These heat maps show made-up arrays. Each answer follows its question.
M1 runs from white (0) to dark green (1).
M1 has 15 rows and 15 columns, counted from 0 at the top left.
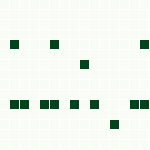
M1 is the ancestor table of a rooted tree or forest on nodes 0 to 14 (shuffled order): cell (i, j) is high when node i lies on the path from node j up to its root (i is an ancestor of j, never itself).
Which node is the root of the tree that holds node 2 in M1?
10
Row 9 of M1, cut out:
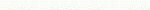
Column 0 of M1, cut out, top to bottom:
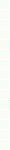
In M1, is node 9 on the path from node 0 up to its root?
no
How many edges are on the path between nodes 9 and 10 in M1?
1
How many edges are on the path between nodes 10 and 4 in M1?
1
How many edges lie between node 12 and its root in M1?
0
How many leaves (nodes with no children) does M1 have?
11
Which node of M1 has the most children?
10
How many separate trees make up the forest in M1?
5
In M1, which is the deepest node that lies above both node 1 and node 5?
4
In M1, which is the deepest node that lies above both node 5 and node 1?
4
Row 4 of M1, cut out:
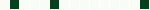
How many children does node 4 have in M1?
3
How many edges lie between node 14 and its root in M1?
2
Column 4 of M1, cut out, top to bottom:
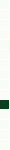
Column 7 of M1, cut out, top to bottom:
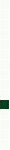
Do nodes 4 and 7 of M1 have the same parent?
yes
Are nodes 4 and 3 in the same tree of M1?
no
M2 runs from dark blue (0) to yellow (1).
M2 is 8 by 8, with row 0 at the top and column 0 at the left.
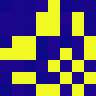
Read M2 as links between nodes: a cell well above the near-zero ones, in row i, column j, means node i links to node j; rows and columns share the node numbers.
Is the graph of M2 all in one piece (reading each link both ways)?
yes
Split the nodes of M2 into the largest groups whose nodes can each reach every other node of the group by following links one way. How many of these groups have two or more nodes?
1
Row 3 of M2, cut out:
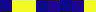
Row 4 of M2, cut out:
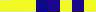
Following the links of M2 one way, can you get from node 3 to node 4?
yes
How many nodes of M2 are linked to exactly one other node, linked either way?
1
